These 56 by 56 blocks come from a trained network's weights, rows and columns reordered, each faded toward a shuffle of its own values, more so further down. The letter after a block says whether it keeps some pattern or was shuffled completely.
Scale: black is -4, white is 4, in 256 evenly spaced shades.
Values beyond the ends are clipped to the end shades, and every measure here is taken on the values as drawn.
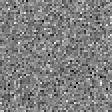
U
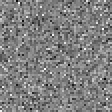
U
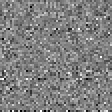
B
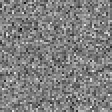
U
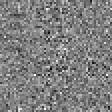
B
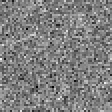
U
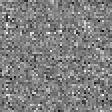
B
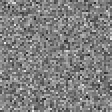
U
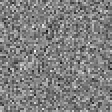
B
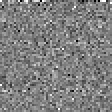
B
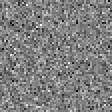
U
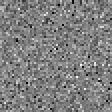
U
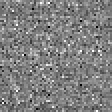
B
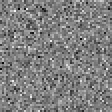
U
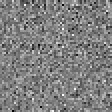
B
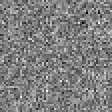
B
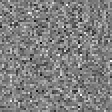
B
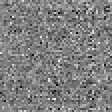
B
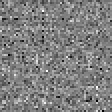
B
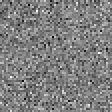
U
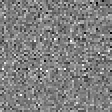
B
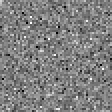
U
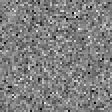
U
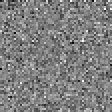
B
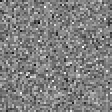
U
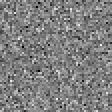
U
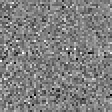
B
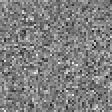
B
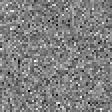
U
